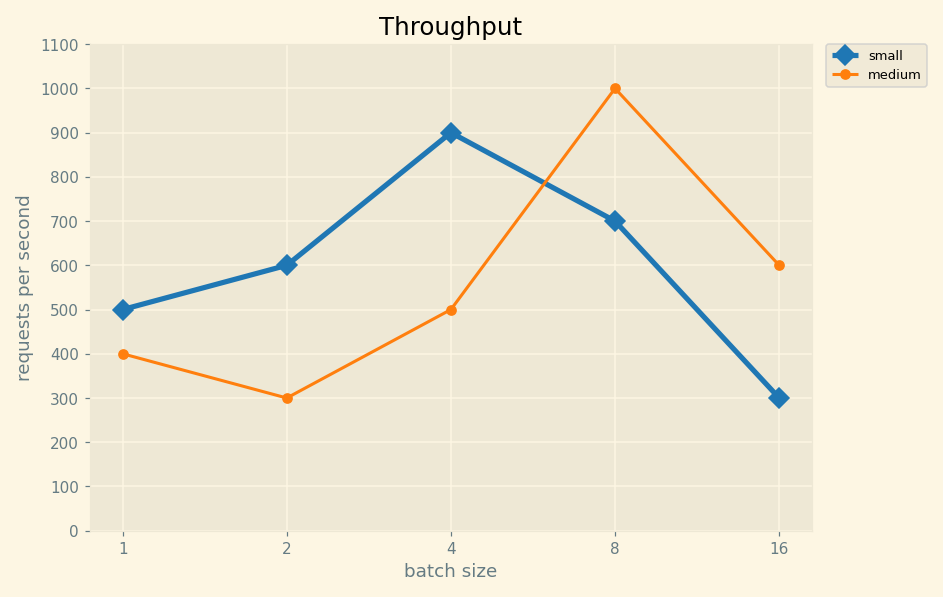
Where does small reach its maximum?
4
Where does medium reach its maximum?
8
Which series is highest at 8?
medium
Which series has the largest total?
small
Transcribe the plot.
Title: Throughput
x-axis: batch size, ticks 1 2 4 8 16
y-axis: requests per second, ticks 0 100 200 300 400 500 600 700 800 900 1000 1100
Legend: small, medium
Values:
small: 500 600 900 700 300
medium: 400 300 500 1000 600
